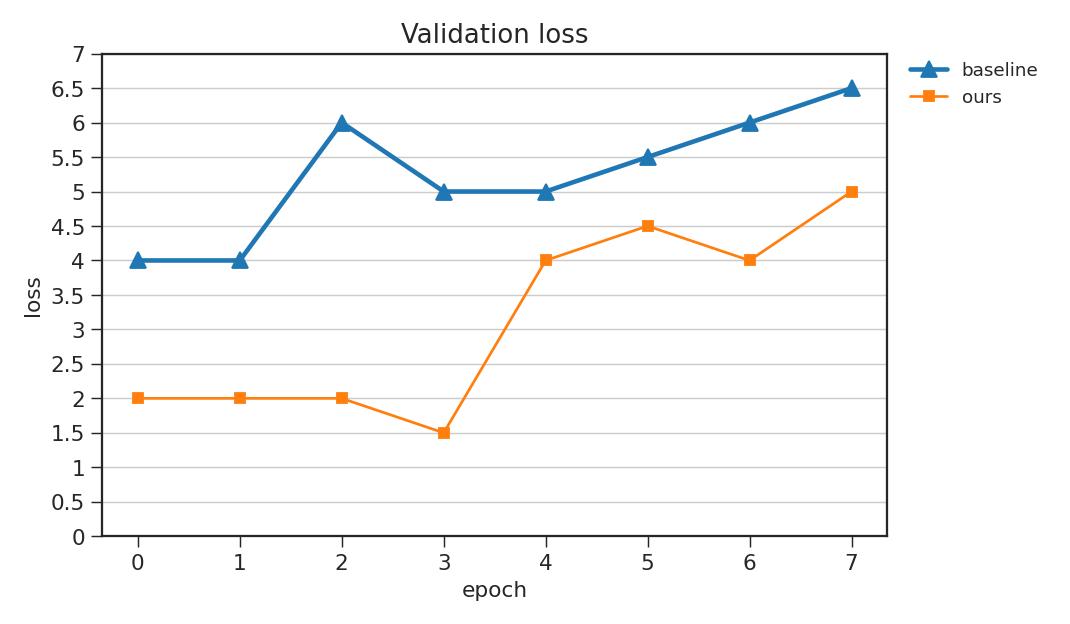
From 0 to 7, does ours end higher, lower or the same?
higher
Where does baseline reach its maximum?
7
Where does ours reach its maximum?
7
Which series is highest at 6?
baseline
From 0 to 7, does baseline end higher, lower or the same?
higher
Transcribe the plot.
Title: Validation loss
x-axis: epoch, ticks 0 1 2 3 4 5 6 7
y-axis: loss, ticks 0 0.5 1 1.5 2 2.5 3 3.5 4 4.5 5 5.5 6 6.5 7
Legend: baseline, ours
Values:
baseline: 4 4 6 5 5 5.5 6 6.5
ours: 2 2 2 1.5 4 4.5 4 5
